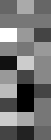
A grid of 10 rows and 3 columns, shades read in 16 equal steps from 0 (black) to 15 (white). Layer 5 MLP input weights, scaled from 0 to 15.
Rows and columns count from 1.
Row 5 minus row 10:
-3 10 2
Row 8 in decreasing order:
7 4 0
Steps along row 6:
down up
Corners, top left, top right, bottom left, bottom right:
6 6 4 6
